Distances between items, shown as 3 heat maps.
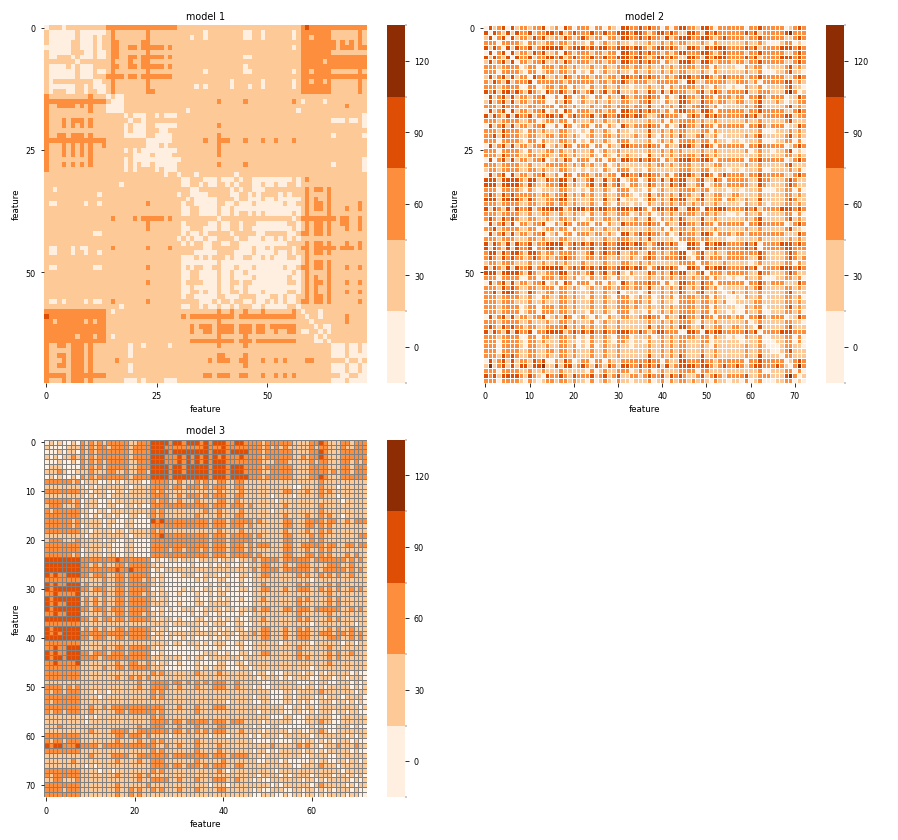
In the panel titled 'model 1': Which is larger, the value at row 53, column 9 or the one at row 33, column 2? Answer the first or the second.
the first
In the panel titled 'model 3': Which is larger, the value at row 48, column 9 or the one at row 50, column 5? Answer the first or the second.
the second
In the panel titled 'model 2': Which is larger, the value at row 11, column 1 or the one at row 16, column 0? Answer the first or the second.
the second
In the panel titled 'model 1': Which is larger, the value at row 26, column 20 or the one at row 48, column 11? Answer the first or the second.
the second
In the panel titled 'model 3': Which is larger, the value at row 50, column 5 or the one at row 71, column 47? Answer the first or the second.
the first
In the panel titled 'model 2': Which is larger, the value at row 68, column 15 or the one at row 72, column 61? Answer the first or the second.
the second
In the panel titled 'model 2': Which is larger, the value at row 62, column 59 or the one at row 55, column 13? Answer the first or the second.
the first
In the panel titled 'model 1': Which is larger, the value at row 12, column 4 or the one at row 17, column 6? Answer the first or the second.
the second
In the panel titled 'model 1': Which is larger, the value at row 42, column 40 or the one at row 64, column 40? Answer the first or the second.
the second
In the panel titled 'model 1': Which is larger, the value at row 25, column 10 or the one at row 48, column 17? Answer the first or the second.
the first
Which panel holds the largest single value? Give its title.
model 2
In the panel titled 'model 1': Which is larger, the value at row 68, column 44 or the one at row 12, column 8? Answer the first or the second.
the first
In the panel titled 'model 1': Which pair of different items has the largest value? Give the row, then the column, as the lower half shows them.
59, 0
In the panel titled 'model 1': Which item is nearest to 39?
56
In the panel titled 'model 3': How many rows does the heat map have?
73
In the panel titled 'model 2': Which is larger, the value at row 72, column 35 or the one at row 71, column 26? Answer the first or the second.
the second
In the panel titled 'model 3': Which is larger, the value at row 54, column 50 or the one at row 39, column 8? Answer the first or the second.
the second
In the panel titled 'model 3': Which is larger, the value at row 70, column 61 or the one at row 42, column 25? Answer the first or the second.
the first
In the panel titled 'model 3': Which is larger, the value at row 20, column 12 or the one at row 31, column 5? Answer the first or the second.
the second
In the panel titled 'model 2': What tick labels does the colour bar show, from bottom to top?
0, 30, 60, 90, 120
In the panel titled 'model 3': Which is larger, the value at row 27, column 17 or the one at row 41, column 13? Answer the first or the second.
the first
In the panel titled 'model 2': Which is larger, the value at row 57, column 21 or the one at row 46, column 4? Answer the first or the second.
the second
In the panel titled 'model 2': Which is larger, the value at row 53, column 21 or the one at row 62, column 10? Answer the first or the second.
the second
